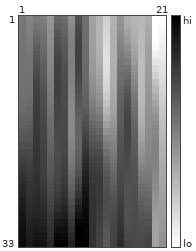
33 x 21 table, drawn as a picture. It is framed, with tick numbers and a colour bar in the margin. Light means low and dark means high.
The grain runs up and down. Overall the values sit about 60% of the way up the scale. There is an overall slope up to the bottom left. The halves do not mirror each other. The ninth with the lowest average is the top right.
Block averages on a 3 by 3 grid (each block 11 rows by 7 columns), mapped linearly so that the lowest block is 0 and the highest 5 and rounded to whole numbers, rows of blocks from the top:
3 1 0
4 2 2
5 4 3
